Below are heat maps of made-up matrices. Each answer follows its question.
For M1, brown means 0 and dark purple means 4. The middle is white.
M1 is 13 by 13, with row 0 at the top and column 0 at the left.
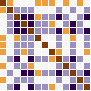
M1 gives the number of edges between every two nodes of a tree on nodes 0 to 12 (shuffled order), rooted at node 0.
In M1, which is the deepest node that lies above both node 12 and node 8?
7
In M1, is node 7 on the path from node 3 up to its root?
yes
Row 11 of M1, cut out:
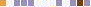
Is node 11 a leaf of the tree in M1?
yes
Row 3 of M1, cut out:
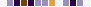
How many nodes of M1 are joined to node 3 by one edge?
1
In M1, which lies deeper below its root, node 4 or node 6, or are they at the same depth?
node 4
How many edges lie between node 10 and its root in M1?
2
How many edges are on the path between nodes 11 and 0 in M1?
1
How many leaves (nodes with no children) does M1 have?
9
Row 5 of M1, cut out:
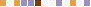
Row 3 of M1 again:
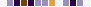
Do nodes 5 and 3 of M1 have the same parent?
no
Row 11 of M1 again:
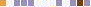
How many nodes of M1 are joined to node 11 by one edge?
1
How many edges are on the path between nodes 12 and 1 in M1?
3
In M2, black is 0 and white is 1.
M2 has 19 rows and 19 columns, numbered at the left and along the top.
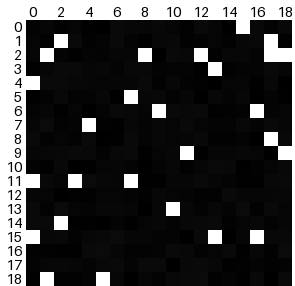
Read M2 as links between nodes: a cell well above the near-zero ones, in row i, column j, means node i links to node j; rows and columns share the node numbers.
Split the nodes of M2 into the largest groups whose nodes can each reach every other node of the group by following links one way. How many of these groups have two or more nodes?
2
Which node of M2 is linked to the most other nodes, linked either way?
node 2
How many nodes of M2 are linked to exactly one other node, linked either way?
3
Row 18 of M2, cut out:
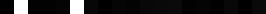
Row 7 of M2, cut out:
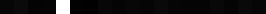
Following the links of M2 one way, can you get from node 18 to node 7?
yes
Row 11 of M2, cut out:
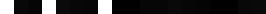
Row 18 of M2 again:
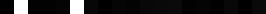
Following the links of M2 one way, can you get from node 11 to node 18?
no
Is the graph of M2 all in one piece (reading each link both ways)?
yes
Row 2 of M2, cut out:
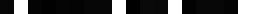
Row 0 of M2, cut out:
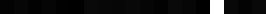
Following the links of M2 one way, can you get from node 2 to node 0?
yes
